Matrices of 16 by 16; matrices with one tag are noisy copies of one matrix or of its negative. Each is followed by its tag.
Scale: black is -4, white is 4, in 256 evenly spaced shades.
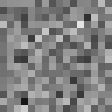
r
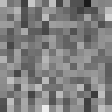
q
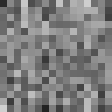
q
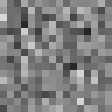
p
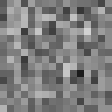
p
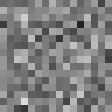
r
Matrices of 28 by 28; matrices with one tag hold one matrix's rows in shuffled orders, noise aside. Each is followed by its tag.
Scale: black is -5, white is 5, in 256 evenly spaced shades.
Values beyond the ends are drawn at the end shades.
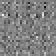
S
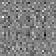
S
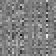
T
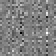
T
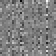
T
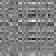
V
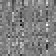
T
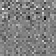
S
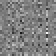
T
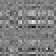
V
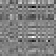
V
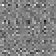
S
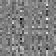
T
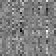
T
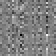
T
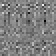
S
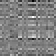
V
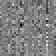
T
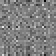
S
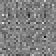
S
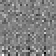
S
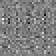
S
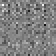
S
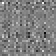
S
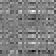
V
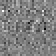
S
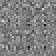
S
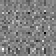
S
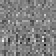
S
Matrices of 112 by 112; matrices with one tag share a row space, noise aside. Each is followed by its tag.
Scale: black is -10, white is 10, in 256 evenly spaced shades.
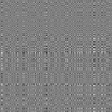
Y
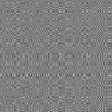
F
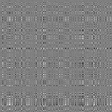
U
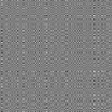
Y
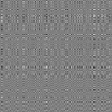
Y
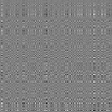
Y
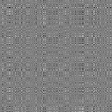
U
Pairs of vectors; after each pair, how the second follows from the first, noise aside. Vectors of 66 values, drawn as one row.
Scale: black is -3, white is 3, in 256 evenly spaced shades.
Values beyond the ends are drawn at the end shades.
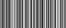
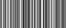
reversed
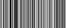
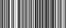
negated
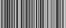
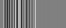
partly zeroed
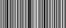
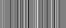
partly zeroed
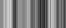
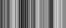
reversed
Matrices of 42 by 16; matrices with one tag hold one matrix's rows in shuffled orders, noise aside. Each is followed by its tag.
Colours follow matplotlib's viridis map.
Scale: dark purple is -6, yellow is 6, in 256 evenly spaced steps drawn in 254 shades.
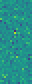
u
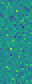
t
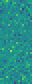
t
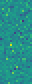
t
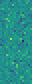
t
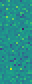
t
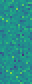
t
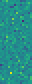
t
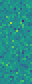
t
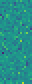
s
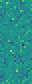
t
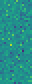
t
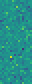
t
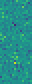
u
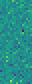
t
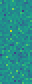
t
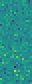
u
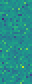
s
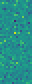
u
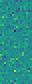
u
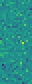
s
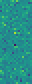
u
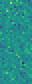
t
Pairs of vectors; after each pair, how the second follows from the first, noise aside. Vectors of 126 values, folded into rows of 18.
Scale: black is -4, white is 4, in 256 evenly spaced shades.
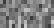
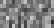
negated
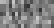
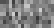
negated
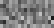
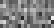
negated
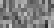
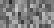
shuffled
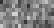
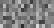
shuffled
